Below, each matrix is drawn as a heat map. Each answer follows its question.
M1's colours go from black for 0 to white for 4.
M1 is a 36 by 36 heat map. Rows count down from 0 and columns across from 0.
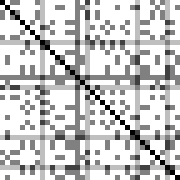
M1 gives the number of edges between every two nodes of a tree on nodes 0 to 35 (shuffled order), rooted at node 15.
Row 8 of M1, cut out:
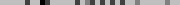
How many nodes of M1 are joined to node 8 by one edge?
7
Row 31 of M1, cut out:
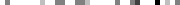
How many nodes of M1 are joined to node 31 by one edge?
1
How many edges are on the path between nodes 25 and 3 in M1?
4
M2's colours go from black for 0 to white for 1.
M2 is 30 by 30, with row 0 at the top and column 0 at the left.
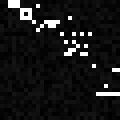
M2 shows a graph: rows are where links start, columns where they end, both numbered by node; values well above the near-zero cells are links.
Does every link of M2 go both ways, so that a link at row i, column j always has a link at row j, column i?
no
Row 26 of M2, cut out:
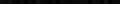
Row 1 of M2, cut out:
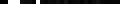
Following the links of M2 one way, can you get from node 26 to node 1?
no
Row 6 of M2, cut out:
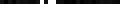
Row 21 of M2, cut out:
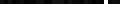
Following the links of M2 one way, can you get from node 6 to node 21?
yes
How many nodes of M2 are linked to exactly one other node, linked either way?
7
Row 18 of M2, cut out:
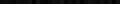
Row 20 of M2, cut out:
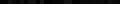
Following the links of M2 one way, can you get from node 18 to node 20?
no
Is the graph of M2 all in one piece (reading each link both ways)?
yes
